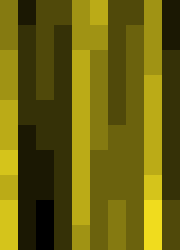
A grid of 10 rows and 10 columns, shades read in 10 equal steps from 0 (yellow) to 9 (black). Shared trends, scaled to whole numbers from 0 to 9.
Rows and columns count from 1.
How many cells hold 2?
15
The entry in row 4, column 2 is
7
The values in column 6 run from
2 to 5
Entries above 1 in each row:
10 10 10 10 10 10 9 9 8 8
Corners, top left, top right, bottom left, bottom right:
4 8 1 6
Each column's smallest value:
1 7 6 6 2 2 4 5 0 6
